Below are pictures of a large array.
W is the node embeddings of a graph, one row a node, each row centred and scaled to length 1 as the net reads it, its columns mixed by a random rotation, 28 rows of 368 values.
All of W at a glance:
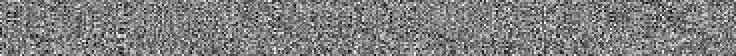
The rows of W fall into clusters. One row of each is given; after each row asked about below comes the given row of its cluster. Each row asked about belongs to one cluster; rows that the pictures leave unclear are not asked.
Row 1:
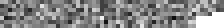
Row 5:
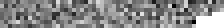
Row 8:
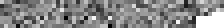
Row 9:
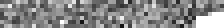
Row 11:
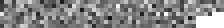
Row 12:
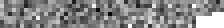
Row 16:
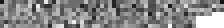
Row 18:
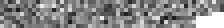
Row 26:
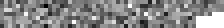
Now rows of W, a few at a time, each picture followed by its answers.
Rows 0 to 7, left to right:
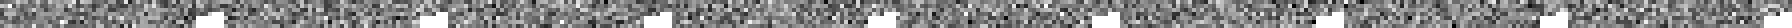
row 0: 9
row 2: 26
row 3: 5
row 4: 11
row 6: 8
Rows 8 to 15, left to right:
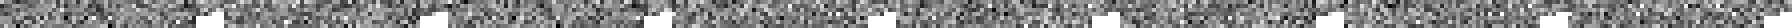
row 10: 8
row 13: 9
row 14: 16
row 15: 11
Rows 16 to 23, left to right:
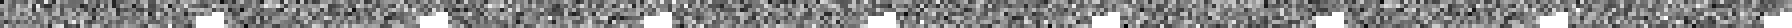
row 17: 18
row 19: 1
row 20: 12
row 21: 26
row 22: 18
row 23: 26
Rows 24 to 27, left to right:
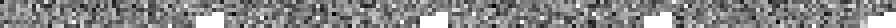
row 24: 16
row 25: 12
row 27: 1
